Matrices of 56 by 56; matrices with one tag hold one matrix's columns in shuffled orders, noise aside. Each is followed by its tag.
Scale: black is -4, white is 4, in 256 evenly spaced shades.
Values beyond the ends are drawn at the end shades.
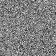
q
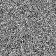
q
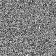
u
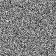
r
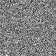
u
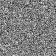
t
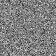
u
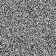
q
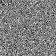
u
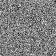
r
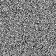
q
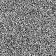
q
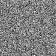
r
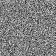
r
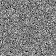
t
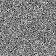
t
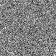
u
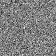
u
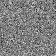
t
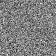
u
